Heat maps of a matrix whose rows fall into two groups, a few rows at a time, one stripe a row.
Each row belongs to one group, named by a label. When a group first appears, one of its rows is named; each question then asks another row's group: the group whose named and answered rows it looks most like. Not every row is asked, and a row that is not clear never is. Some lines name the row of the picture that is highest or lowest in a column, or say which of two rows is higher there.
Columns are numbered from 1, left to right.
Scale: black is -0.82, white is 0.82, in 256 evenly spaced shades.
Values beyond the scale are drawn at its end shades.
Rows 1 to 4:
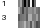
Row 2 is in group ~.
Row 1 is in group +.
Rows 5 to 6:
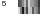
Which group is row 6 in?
~
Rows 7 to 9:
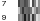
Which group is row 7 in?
+
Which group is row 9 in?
+
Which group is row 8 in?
~
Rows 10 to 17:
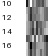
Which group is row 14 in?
+
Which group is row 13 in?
+
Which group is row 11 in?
~
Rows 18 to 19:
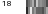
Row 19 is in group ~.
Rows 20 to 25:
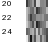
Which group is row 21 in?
+
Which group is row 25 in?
~
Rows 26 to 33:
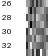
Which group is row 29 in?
~
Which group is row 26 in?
+
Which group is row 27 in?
~
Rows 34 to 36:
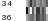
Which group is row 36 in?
+
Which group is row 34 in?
~
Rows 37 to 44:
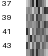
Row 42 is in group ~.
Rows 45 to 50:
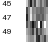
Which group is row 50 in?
+
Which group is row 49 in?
+
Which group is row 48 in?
+
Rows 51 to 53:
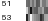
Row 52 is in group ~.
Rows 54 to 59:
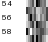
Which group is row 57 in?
+
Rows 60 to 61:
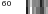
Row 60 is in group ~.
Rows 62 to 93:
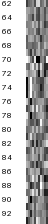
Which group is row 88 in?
~
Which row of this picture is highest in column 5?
70
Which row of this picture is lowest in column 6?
70
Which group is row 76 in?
~
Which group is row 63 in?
+
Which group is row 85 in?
+
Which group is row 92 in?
~
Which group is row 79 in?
~
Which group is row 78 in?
~
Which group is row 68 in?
+
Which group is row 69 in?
~
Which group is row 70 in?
+
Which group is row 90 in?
~
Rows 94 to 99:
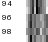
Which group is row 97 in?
~
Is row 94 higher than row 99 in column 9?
No
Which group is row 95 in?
+
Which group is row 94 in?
+
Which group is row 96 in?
~
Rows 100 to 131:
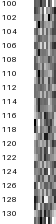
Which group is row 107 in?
~
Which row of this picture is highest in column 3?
117
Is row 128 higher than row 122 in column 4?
Yes
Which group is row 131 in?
+
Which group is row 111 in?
~
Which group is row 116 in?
+
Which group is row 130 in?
+
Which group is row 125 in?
~
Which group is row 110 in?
~
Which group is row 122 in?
+
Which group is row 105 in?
~
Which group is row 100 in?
+
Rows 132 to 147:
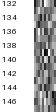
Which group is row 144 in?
+
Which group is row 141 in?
+
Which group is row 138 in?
+
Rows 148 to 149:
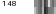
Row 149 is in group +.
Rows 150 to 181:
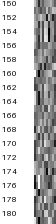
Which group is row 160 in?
~
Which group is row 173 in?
+
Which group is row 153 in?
~
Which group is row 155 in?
~
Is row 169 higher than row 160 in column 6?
Yes
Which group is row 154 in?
~
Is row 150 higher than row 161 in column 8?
Yes
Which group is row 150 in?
~
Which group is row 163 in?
~
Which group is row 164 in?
~
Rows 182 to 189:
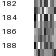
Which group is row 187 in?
+
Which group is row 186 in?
+
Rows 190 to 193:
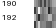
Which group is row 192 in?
~
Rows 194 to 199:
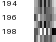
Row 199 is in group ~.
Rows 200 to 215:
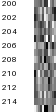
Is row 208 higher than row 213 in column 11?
Yes
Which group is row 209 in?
~
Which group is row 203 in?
+
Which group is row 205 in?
+
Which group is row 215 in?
+
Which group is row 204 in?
+
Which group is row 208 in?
+
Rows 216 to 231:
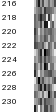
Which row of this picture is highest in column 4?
229
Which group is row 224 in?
+
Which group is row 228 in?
+
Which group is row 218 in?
+
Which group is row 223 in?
+
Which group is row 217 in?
+
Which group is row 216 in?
~
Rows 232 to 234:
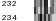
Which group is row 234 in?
+
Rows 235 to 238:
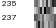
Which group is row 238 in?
~
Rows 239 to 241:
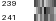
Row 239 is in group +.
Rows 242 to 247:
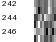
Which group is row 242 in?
~
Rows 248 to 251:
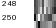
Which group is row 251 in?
~
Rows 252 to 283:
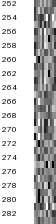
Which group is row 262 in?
~
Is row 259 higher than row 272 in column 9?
No
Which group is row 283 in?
~
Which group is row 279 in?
~
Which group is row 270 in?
+
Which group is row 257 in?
~
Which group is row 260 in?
~
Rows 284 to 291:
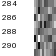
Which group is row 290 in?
~
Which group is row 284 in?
+
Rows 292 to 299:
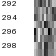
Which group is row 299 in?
+
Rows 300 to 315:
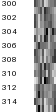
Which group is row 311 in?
+
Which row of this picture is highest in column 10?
310
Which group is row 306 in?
~
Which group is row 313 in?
~
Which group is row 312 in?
~
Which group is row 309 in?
+
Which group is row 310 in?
+
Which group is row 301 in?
+
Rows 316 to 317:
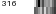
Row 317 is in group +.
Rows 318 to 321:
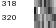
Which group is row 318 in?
+
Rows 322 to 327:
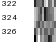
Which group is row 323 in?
+
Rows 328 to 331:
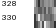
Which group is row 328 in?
~
